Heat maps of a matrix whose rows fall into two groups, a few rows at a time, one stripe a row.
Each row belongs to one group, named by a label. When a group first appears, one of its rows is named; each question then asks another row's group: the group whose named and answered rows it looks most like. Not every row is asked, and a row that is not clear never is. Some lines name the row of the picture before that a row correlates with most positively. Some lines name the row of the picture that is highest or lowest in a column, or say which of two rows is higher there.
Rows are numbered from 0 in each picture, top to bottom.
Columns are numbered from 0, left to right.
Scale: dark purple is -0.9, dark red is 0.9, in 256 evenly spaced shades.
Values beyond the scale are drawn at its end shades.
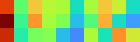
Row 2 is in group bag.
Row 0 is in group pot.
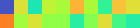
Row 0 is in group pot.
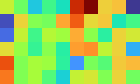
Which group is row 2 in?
pot
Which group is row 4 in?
bag
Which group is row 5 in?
bag
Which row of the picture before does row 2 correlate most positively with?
0
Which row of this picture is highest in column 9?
4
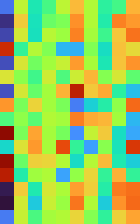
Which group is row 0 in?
pot
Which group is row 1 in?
pot
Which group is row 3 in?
bag
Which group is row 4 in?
pot
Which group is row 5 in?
bag
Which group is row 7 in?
bag
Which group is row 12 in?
bag
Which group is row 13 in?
pot
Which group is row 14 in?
pot
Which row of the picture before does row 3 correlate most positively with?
4
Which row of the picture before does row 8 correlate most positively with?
0
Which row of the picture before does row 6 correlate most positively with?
1
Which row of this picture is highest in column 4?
10
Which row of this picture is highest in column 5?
6
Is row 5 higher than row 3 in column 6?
Yes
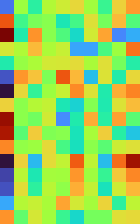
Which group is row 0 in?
pot
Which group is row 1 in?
bag
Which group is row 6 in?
pot
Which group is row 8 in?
bag
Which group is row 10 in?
bag
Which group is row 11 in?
pot
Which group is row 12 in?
pot
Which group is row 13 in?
pot
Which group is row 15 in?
bag
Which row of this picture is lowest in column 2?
11
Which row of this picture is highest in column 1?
5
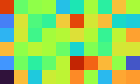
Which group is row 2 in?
pot
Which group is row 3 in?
bag
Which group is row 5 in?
pot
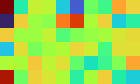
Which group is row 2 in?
bag
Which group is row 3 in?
pot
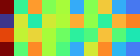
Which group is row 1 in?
pot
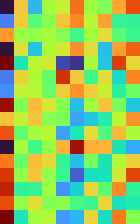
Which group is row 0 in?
pot
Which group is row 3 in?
pot
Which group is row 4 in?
bag
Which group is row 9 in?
bag
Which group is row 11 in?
bag
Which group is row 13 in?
bag
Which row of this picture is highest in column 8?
4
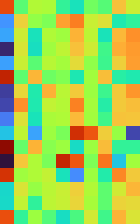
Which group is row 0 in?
bag
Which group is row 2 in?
pot
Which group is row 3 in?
pot
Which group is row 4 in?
pot
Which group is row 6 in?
pot
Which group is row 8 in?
pot
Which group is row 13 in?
pot
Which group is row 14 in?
pot
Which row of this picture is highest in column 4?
11
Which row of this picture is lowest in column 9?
9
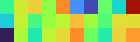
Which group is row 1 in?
pot
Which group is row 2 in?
pot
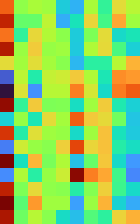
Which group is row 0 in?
bag
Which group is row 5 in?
pot
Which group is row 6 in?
pot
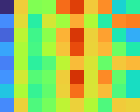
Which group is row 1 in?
pot
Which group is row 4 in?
pot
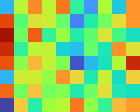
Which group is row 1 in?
bag
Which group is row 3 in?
bag
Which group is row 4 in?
bag
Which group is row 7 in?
pot
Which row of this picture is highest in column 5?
7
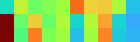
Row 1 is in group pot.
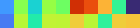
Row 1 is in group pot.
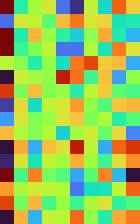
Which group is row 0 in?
bag
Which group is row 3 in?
bag
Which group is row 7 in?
pot
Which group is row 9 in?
bag
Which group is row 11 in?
pot
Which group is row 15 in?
pot
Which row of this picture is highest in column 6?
4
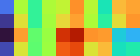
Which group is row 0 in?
pot
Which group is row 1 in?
pot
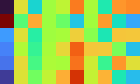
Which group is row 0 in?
pot
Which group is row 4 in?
pot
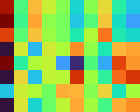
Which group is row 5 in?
pot
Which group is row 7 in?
pot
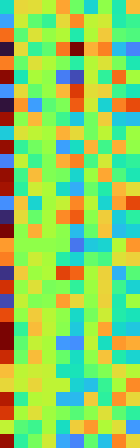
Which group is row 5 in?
bag
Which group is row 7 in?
pot
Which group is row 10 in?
bag
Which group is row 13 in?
bag
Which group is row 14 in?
pot
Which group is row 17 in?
bag
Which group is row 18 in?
bag
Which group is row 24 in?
bag
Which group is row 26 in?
bag
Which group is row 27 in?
bag
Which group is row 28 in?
bag
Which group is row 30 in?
bag
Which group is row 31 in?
bag
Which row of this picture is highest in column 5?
3
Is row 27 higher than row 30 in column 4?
Yes
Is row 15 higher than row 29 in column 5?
Yes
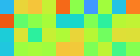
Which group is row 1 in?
bag
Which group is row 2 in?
pot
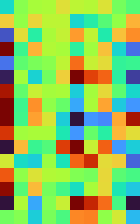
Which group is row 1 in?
bag
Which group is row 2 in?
pot
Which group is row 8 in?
bag
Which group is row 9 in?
bag
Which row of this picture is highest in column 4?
10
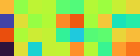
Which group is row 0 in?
bag
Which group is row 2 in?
bag
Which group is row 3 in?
pot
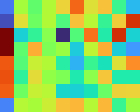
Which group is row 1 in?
pot
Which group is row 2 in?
bag
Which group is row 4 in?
bag
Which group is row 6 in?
bag
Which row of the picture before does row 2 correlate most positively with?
0
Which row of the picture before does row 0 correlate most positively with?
1
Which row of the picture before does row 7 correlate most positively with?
1
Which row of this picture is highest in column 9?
1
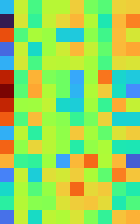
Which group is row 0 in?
pot
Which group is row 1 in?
pot
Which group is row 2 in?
bag
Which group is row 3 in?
pot
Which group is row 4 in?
pot
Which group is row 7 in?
bag
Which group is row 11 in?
bag
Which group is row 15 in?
pot
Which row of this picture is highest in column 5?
13
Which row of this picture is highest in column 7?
5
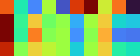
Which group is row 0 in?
bag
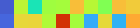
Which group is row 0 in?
pot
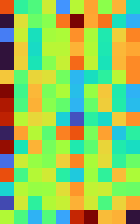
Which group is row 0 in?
bag
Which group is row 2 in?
pot
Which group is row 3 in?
pot
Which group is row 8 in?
bag
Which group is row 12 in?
bag
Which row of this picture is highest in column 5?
1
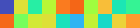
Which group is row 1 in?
bag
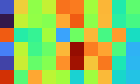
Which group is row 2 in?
bag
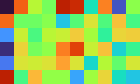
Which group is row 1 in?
bag
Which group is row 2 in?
pot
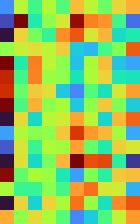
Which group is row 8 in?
pot
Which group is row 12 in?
bag
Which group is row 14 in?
pot
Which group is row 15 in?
bag
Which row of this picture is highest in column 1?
1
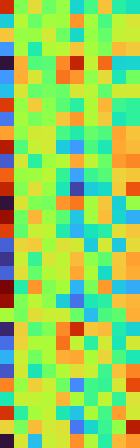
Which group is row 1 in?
pot
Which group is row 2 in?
bag
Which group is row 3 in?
pot
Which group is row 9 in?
bag
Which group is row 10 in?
bag
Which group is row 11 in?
pot
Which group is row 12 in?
bag
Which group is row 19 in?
pot
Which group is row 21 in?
bag
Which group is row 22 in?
bag
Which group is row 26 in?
pot
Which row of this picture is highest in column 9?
30
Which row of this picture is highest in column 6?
23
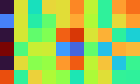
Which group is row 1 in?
pot
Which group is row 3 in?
bag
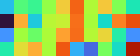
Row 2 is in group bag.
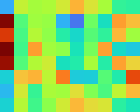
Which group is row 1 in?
bag
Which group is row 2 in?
bag
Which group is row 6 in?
pot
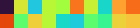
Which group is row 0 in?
pot
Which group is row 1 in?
bag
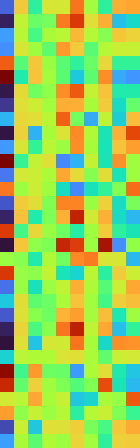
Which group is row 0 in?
pot
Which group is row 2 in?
pot
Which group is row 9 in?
pot
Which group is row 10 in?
pot
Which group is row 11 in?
bag
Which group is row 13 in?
bag
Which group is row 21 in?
pot
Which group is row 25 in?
pot
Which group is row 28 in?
bag
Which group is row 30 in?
pot
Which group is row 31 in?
pot
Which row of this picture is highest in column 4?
17
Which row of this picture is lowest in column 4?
11
